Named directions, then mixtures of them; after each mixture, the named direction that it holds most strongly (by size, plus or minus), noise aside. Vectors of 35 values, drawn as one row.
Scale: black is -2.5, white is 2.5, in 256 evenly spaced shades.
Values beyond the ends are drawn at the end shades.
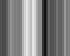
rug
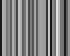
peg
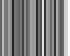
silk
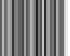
silk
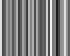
peg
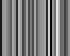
peg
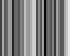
silk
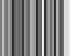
silk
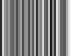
peg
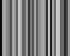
peg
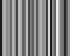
peg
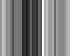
rug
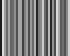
peg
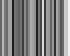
silk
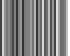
silk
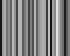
peg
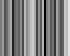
silk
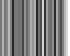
silk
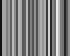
peg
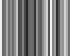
peg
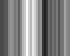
rug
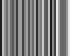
peg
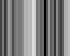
rug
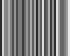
silk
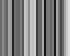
silk
